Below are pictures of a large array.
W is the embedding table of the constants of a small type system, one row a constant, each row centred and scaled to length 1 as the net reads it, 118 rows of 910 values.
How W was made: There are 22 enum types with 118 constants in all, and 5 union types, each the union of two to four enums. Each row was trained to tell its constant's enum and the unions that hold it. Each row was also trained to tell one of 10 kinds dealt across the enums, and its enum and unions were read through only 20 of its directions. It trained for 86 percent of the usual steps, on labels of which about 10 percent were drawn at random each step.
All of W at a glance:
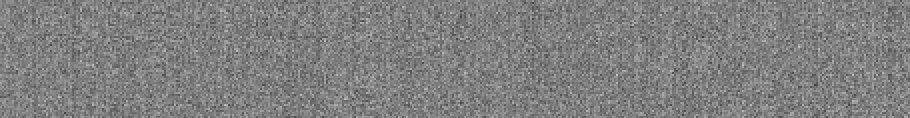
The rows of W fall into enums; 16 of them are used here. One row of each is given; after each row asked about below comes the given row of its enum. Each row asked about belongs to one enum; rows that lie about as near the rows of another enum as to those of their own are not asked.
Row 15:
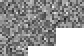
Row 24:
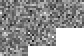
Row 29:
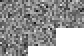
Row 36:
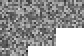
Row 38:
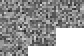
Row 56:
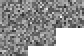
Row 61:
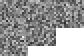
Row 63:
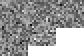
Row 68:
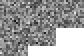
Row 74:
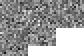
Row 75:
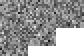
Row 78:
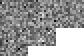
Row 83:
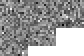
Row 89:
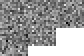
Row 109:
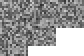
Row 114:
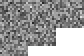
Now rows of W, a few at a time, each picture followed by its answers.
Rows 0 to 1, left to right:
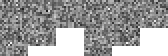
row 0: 89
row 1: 61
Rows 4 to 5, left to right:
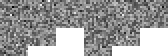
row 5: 114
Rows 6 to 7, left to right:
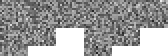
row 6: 78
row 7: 61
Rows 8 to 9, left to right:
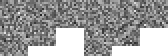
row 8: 24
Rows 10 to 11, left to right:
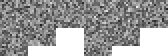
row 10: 75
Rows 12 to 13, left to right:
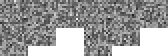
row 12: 109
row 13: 89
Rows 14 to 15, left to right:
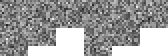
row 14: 29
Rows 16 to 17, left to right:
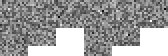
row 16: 29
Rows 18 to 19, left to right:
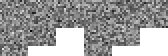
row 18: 78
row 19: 56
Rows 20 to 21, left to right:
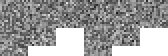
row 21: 74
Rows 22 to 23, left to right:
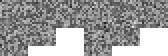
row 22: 56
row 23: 78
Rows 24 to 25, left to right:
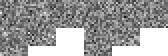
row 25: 114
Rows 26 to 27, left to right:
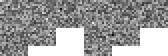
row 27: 89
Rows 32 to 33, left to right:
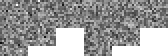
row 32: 78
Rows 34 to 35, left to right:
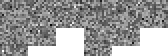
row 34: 78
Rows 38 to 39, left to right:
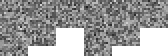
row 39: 38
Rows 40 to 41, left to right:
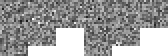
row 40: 109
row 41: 109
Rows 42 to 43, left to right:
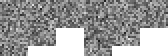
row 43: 114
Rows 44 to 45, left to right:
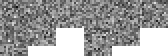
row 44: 114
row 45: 68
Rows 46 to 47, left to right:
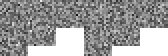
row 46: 36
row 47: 83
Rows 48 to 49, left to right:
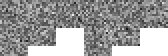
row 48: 36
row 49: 24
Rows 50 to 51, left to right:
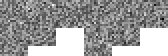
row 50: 29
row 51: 38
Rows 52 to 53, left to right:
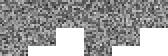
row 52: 89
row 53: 38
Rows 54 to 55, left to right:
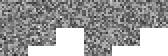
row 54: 56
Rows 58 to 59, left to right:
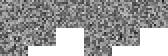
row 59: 61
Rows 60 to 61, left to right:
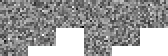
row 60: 68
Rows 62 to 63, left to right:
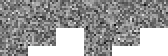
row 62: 61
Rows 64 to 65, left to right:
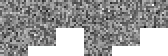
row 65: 56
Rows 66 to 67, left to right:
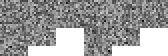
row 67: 36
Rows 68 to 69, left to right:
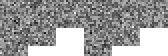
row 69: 78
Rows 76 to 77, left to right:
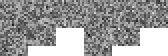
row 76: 75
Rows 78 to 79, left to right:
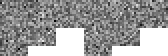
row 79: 29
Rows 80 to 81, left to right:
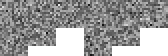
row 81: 38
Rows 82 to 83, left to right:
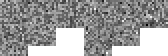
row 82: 109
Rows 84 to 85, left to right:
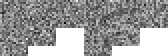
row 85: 56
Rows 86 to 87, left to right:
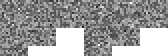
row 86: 38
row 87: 75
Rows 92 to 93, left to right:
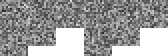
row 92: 63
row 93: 109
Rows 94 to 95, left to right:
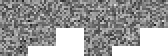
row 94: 61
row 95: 38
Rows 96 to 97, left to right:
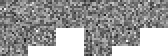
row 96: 36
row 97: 68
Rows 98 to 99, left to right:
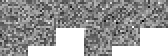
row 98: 36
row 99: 114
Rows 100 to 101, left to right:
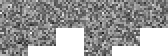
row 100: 29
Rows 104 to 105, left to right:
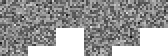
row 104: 36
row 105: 75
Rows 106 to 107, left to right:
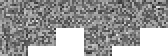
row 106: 109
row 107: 89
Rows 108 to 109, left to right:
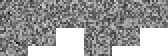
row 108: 24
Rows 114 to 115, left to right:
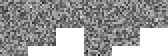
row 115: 61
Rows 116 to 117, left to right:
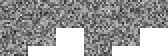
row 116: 114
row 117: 56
